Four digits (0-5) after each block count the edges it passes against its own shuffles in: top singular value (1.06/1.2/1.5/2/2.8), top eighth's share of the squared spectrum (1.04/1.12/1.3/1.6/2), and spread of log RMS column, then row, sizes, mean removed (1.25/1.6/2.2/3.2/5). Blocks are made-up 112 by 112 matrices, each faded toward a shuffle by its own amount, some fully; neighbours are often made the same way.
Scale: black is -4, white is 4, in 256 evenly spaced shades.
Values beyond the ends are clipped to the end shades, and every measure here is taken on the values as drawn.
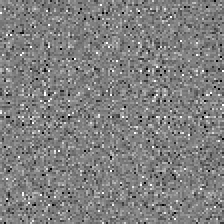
4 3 2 2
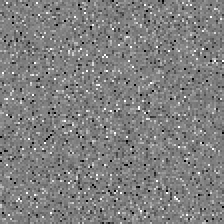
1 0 0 0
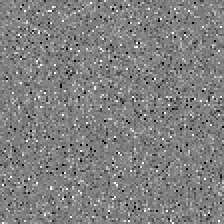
2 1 0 0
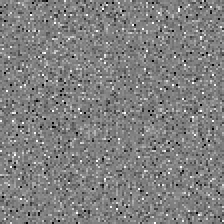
3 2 0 1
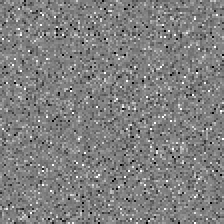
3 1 0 0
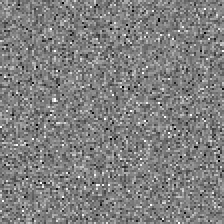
2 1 0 0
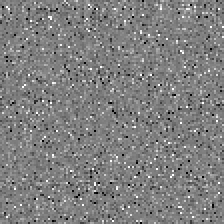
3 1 0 1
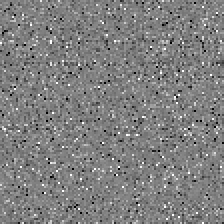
3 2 0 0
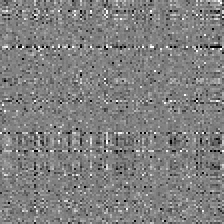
5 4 3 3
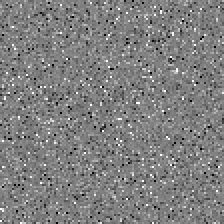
0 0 0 0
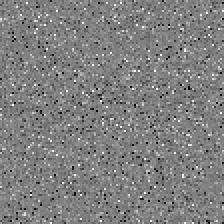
2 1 0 0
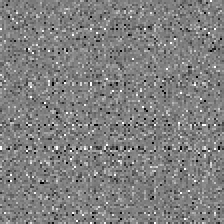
4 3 2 2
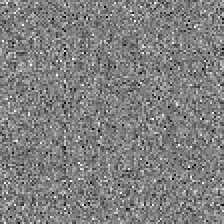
4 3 1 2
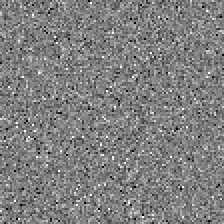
2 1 0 0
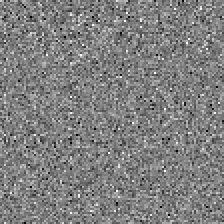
4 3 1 1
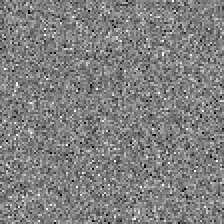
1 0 0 0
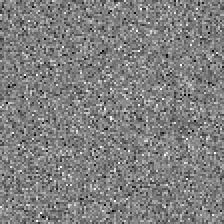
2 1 0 0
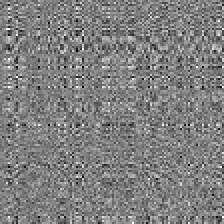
5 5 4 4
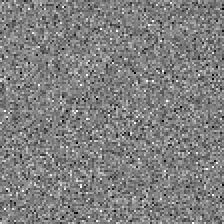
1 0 0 0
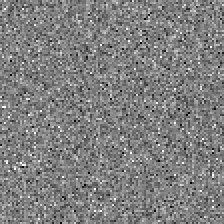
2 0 0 0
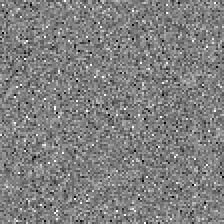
0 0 0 0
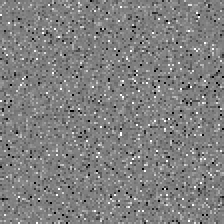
0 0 0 0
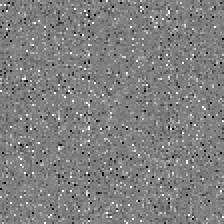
3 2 1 0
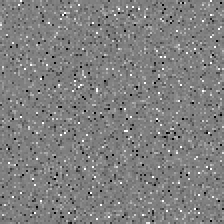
1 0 0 0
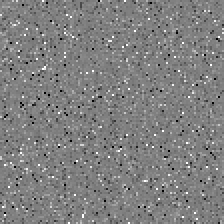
1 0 0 0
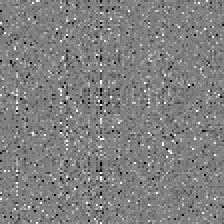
4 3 2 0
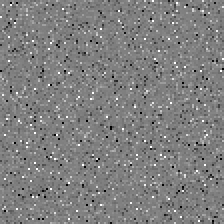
0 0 0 0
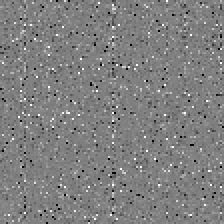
3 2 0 0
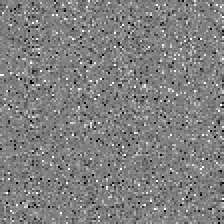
3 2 1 0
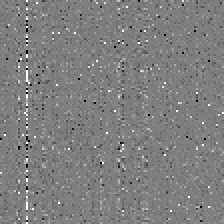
5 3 2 0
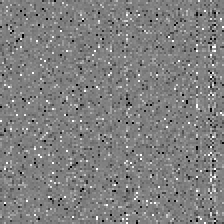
4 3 2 1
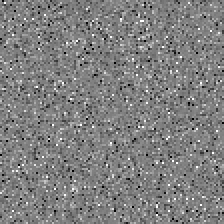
0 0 0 0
